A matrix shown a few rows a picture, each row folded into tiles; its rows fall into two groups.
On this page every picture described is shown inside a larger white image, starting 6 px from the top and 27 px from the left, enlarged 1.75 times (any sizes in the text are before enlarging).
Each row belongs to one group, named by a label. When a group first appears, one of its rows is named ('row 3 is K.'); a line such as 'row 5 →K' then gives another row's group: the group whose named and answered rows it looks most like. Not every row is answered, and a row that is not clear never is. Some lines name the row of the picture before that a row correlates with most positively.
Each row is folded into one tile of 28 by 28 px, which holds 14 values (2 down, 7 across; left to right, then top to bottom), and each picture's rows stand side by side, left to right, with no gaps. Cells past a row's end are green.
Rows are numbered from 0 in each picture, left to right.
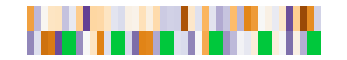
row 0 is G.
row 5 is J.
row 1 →G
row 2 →G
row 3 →J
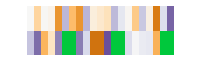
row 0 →G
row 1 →G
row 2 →J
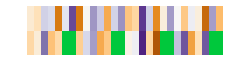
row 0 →J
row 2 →J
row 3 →G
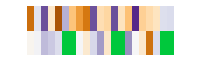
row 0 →J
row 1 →J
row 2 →G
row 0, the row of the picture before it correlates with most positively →1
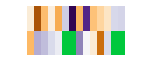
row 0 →J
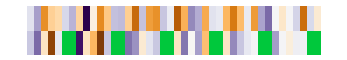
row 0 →G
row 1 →G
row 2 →J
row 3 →J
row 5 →J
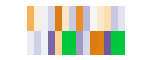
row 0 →J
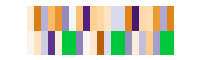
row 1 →G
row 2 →G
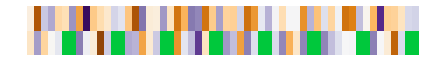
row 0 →J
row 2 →J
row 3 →J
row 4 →J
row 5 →G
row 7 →G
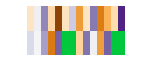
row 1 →J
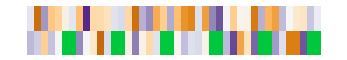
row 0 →J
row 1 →G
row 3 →J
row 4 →G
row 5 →G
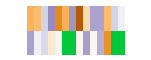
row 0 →J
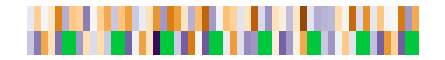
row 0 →G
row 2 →G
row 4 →J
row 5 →J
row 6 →G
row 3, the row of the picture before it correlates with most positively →1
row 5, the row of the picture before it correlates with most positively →1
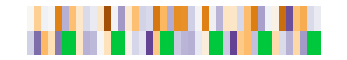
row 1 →J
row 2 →J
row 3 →J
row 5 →J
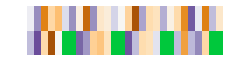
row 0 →G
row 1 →J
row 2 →J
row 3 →J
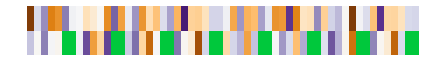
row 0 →J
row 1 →G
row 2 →G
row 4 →J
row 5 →J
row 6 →J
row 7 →G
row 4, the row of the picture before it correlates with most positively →2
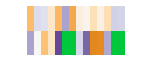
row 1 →G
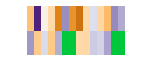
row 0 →G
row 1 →J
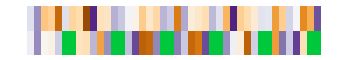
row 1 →J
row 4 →G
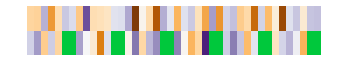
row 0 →J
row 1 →G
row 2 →J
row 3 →G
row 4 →G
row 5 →J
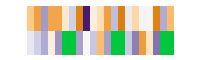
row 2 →G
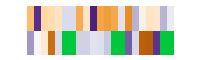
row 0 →G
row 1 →J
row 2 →G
